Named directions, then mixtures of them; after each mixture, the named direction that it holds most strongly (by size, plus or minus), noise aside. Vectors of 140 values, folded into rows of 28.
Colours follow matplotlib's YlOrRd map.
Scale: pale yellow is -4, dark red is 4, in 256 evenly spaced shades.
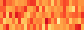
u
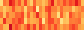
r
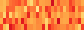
u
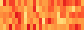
r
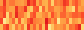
u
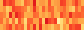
u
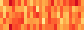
r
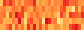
u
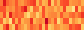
u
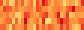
r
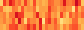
r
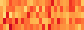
u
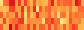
r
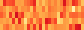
u
